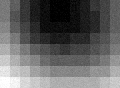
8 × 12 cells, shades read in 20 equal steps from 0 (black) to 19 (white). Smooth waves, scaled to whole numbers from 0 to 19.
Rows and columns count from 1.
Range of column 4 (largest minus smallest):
13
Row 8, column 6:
13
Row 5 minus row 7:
-4 -4 -5 -5 -5 -5 -6 -5 -5 -5 -4 -4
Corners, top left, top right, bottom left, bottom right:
9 7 19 15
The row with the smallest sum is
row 2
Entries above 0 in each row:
10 10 12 12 12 12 12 12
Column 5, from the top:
1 1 1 3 6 8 11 14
